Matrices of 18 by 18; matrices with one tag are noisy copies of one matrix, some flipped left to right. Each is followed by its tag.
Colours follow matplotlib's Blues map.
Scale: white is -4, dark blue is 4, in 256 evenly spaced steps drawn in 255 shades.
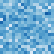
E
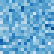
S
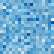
E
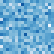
E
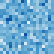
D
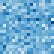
E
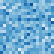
E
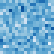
S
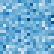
E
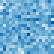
E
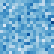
E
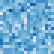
S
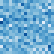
E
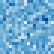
D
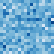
E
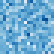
D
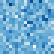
D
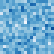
S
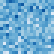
S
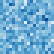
D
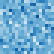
S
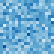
E
